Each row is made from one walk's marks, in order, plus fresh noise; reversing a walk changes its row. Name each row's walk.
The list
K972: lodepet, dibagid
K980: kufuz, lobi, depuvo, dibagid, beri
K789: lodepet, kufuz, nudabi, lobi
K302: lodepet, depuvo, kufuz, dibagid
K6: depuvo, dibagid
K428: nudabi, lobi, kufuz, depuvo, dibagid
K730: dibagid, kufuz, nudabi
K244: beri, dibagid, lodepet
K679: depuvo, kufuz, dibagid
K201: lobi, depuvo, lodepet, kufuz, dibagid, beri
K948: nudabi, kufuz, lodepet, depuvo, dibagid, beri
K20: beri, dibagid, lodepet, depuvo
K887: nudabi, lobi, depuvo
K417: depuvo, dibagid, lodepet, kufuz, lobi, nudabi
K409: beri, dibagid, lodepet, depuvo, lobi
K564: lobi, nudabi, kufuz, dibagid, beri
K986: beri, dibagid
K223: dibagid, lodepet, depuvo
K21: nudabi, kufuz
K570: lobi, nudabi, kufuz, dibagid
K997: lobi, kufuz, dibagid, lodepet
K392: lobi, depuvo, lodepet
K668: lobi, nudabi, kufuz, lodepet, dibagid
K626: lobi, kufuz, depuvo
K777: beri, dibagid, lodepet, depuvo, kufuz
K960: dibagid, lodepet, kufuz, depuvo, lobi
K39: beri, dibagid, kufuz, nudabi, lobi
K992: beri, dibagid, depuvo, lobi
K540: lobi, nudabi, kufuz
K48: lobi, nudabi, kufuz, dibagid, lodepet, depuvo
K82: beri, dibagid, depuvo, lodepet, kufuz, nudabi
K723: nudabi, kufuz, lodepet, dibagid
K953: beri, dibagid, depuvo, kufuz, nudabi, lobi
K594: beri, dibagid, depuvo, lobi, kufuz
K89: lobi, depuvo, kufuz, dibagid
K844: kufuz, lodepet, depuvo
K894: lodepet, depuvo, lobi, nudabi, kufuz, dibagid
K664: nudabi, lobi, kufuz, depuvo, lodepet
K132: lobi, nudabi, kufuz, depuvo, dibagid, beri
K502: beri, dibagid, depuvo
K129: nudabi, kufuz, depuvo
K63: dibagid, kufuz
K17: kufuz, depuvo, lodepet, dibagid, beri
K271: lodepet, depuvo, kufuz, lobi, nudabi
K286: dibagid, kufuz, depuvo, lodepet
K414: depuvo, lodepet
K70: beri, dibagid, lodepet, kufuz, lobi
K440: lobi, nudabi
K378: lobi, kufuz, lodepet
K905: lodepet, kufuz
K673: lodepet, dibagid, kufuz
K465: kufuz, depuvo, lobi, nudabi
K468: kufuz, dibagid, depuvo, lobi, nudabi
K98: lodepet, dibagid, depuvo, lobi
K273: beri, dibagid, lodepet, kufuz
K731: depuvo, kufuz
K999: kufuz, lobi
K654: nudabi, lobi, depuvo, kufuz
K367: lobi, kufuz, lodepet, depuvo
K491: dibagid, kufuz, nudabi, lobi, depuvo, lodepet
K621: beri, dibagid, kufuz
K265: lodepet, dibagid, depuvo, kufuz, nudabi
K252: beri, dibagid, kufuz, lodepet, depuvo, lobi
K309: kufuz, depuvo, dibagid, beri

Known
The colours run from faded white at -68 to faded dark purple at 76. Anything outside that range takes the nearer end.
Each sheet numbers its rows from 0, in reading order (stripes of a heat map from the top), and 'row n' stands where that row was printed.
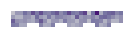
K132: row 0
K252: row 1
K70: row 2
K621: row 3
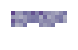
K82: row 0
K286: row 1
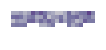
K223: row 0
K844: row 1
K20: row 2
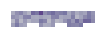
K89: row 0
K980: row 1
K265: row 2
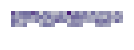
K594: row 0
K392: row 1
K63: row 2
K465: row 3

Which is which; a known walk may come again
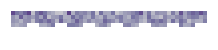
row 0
K70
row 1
K844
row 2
K730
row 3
K789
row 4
K564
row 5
K465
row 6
K594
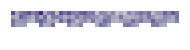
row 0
K39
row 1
K309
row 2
K252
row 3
K540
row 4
K491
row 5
K132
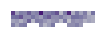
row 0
K244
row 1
K273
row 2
K63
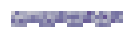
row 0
K271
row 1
K265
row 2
K223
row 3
K98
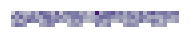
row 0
K392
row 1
K673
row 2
K999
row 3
K621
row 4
K960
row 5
K980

